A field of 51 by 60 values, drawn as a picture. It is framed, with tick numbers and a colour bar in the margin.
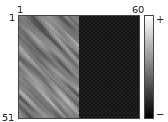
It is made of 1 by 2 panels. Panel 1,1: middling, slanting down to the right. Panel 1,2: very low, checkered, faint in contrast.
